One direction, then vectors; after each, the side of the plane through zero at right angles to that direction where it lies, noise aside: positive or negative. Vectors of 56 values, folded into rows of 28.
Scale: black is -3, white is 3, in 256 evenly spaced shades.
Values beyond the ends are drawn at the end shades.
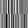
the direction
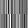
positive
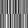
negative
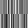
positive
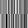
positive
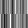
positive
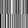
negative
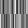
positive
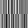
positive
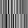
positive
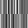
positive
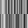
positive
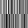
positive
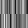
negative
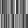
positive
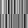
positive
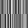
negative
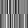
negative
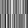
negative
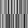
positive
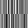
positive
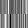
negative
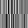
positive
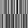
positive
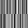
negative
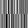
positive
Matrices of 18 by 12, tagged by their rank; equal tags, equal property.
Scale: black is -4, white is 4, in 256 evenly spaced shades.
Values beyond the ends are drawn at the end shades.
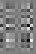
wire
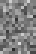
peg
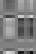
wire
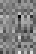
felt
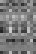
felt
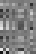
felt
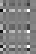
wire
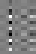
wire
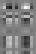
wire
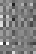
felt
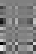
wire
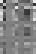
felt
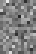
peg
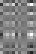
wire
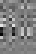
felt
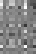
felt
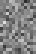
peg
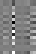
wire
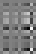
wire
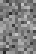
peg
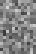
peg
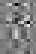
felt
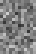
peg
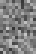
peg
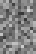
peg
